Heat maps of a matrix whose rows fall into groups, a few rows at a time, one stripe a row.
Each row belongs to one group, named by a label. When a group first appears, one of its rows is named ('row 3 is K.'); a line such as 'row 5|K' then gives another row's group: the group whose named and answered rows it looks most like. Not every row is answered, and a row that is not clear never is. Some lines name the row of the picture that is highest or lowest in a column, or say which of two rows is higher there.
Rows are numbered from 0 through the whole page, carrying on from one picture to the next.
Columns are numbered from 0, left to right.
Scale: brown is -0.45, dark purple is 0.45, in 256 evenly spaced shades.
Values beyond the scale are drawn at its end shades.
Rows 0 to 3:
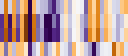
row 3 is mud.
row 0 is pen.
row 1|pen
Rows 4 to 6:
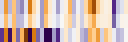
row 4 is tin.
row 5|tin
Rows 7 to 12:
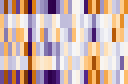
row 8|mud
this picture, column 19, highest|11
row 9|mud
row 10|pen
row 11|tin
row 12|pen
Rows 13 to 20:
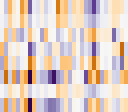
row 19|mud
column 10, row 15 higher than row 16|Yes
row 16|mud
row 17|tin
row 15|tin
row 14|mud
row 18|pen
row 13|mud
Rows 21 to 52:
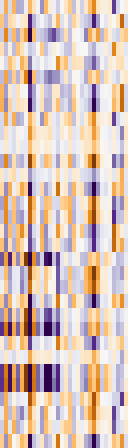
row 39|pen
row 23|pen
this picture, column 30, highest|49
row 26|pen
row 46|tin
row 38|mud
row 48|pen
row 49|tin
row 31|tin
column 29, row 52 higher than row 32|No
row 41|tin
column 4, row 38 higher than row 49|No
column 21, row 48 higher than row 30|Yes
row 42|mud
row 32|tin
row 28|mud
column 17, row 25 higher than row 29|Yes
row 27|mud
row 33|mud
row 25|mud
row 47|pen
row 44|pen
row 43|pen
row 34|mud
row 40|tin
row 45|mud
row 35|tin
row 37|mud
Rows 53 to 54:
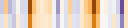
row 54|tin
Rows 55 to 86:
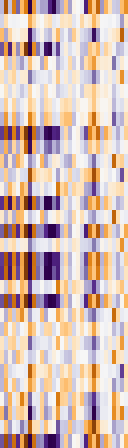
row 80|mud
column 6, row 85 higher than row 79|Yes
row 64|pen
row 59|tin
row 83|mud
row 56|tin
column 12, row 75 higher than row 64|No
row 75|mud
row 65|pen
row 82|tin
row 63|tin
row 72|mud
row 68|mud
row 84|mud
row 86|pen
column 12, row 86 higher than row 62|Yes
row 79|mud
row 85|tin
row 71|pen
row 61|tin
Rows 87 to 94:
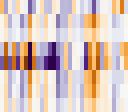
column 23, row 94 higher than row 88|Yes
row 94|tin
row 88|tin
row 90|pen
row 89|tin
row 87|mud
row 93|tin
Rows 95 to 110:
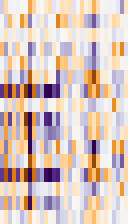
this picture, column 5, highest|100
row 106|tin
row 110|tin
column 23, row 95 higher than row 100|Yes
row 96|mud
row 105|mud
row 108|mud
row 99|mud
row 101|pen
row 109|pen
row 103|pen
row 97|tin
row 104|pen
